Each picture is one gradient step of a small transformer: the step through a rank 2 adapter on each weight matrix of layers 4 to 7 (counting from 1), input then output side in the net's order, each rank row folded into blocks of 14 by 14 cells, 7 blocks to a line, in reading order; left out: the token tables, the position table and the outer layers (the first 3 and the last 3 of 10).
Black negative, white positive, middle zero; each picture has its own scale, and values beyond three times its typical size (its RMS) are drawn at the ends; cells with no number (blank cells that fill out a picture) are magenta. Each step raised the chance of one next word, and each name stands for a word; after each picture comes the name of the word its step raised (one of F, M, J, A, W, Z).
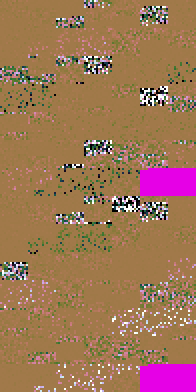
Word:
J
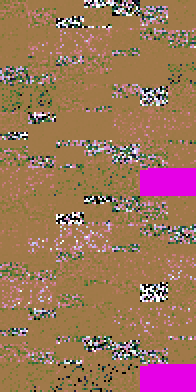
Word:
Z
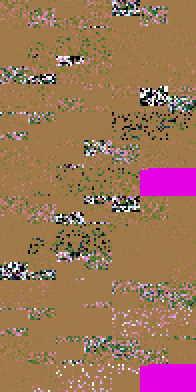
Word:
J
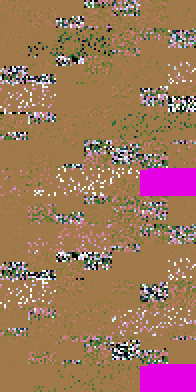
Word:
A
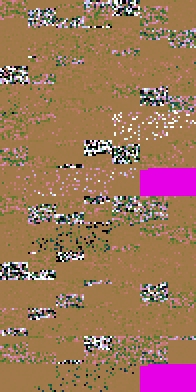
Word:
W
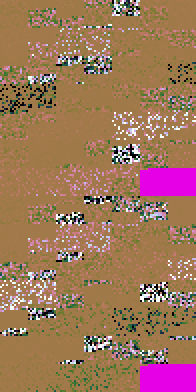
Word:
Z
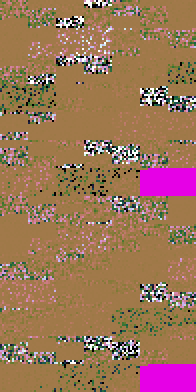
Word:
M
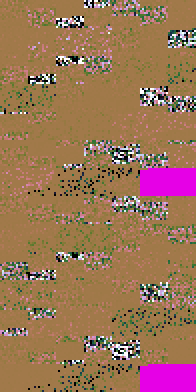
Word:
M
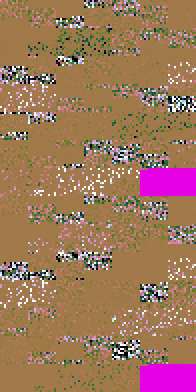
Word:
A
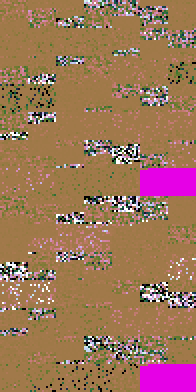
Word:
Z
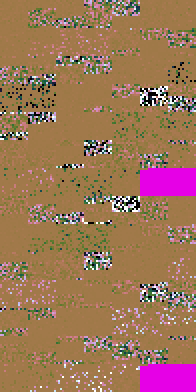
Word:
J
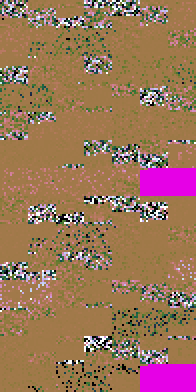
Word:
W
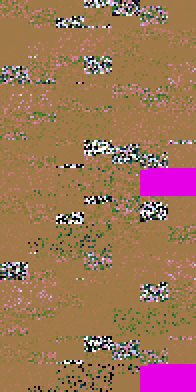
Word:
W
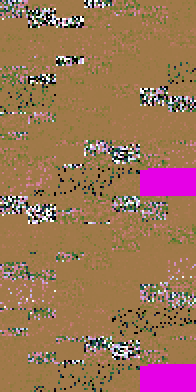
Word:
M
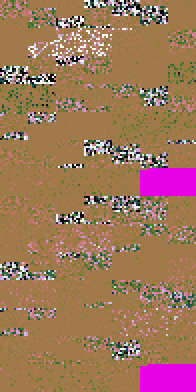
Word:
Z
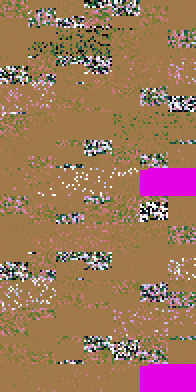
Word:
A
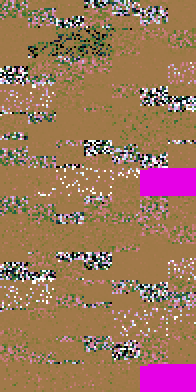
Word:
A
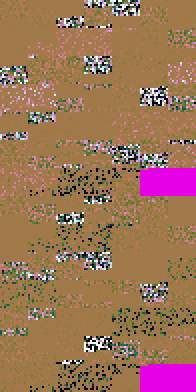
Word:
W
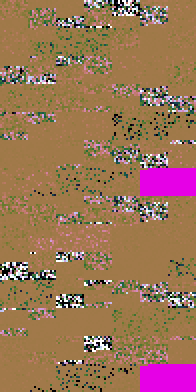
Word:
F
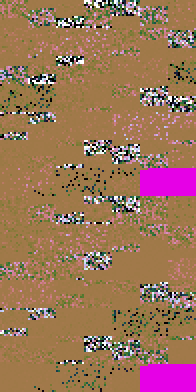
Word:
M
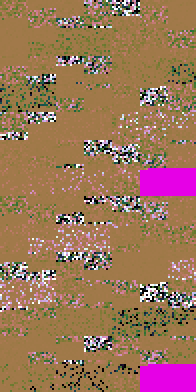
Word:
Z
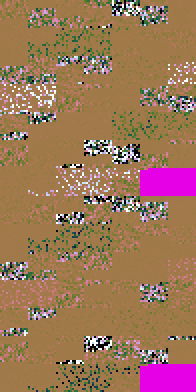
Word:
W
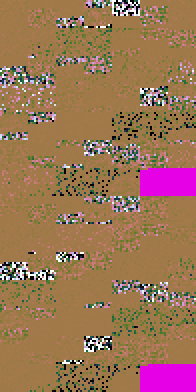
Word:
F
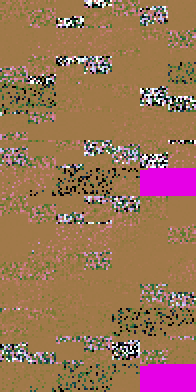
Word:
M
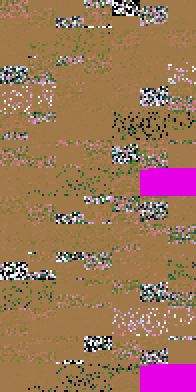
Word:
F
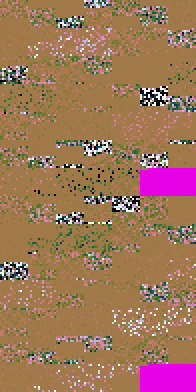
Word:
J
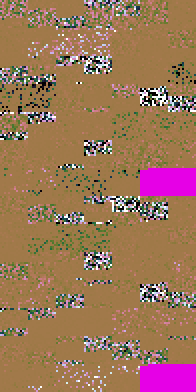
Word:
J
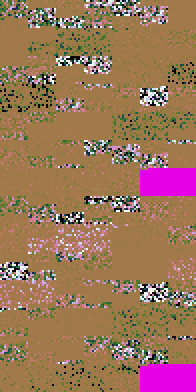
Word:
Z
